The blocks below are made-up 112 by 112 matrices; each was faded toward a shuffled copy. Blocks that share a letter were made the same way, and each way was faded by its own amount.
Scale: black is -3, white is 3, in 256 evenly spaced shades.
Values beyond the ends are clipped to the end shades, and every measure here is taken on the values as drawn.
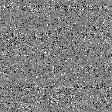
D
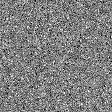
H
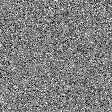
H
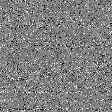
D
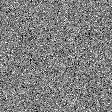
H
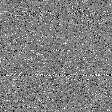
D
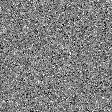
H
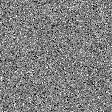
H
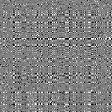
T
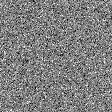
H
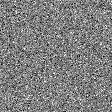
H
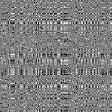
T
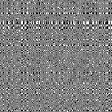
T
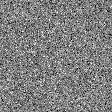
H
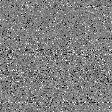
D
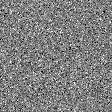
H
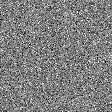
H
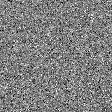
H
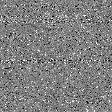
D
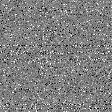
D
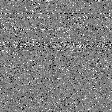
D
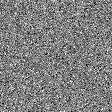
H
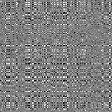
T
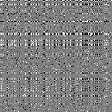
T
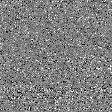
D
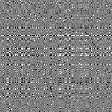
T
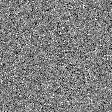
H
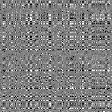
T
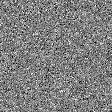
H
